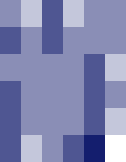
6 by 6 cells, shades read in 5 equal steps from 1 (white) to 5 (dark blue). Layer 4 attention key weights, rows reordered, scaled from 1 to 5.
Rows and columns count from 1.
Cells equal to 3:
19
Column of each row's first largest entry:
3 1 5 1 1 5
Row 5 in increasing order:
2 3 3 3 4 4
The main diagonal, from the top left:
3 3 3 3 4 1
